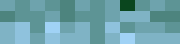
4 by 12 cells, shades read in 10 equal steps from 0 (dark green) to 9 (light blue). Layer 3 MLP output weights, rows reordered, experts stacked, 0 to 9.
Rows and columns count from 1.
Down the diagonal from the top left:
6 5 5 8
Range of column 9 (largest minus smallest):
9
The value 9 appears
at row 3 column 4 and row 4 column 9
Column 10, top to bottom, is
5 7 6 7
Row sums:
59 62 77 85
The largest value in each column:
7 8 6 9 7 7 5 8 9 7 7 7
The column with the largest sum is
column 4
